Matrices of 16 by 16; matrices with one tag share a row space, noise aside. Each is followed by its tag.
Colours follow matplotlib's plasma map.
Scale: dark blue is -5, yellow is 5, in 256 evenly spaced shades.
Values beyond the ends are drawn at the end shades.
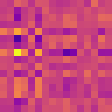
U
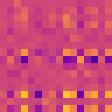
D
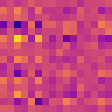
U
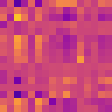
U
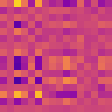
U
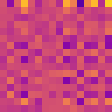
D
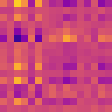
U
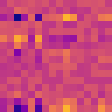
U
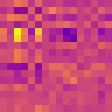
U
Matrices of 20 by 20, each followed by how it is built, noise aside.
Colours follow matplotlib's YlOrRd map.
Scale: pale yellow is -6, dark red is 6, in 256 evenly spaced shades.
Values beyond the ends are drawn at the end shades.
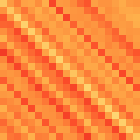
Toeplitz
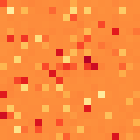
sparse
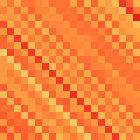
Toeplitz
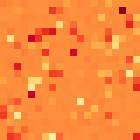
sparse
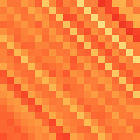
Toeplitz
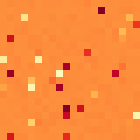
sparse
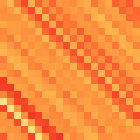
Toeplitz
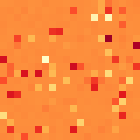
sparse
